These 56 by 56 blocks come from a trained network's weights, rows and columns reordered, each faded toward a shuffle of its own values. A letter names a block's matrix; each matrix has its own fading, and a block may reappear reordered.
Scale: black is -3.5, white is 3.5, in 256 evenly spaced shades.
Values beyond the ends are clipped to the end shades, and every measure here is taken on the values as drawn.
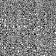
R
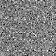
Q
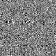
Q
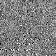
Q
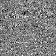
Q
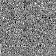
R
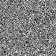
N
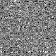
Q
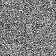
N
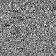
Q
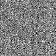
R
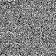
N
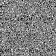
N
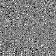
Q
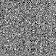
R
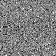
N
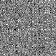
R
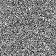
N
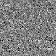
Q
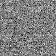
N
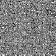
R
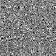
Q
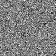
N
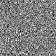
N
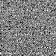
N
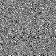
Q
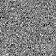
Q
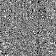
R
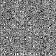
R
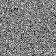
N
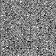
R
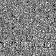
R
